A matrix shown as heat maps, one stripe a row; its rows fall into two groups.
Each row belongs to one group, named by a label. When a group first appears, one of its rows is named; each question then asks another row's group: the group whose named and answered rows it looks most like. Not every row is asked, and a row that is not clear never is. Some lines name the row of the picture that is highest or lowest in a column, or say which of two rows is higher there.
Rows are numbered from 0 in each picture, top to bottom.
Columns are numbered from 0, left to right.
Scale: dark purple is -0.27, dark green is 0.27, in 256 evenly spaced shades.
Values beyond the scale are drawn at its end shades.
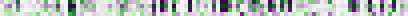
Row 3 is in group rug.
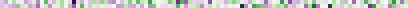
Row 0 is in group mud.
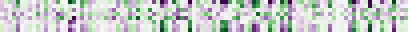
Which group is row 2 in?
mud
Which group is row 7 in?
rug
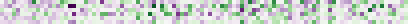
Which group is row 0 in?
mud
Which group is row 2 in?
rug
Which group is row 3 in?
mud
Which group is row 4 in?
mud
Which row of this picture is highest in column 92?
2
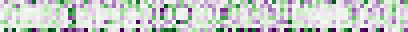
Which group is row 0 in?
mud
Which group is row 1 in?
mud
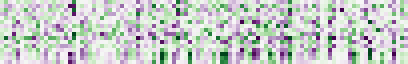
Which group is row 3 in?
mud
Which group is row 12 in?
rug
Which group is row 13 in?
rug
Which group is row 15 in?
rug
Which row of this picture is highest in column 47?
13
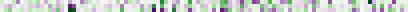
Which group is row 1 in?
rug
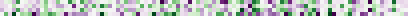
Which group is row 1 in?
mud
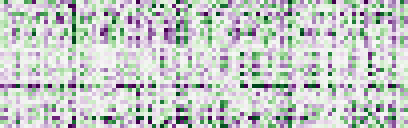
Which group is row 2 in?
mud
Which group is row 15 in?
rug
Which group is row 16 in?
rug
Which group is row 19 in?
mud
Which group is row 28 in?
rug
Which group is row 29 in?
mud
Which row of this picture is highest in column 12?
0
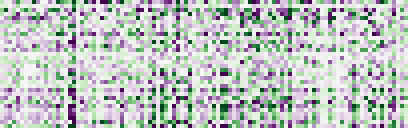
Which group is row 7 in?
mud
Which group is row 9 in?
mud
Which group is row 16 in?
mud
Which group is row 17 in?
rug
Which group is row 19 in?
mud
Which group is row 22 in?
rug
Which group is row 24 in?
mud
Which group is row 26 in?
rug
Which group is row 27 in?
rug
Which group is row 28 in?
rug
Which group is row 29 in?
rug
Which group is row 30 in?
mud
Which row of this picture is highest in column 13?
2
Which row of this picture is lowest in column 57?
26
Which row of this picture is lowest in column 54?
4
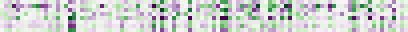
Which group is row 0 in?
rug
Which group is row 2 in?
rug
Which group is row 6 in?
rug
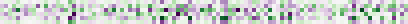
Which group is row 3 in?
mud
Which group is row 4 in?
rug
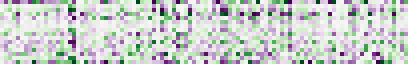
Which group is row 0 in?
mud
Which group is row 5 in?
rug
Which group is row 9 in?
mud
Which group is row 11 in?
mud
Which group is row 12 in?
mud
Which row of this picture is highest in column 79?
0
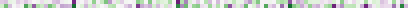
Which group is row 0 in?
mud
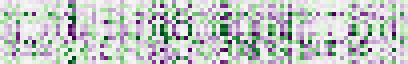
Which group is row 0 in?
rug
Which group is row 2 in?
mud
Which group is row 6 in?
rug
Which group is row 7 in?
rug
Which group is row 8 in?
rug
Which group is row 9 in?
mud
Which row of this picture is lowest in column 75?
10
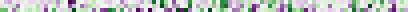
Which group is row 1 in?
rug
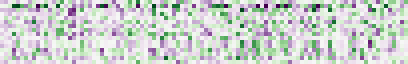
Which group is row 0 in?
mud
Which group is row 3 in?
rug
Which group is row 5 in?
mud
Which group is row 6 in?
rug
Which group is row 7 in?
mud
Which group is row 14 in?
mud
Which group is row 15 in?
mud
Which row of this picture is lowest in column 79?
1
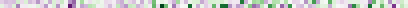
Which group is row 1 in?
rug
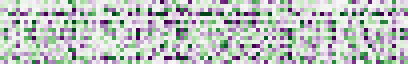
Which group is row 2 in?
mud
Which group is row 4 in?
rug
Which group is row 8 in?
mud
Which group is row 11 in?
rug
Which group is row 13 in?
mud
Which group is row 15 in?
mud
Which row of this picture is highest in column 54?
7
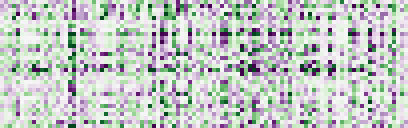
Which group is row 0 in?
mud
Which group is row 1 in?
mud
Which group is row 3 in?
mud
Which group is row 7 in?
rug
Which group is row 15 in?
rug
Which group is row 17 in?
mud
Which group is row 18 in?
rug
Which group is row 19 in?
mud
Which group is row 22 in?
rug
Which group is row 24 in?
rug
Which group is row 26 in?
mud
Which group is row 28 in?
mud
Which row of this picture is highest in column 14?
8
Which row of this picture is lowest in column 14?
30
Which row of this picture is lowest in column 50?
1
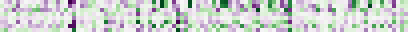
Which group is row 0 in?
rug
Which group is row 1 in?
rug
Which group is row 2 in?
mud
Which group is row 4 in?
mud
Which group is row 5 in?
mud
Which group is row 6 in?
rug
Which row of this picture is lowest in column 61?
2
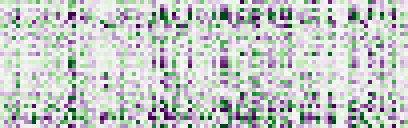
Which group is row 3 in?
rug
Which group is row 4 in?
rug
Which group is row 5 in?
mud
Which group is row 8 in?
mud
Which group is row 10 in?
rug
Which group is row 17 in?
rug
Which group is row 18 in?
mud
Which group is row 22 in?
mud
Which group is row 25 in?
rug
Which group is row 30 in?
mud
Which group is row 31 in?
rug
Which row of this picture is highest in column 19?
29
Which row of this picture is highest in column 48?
26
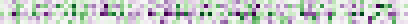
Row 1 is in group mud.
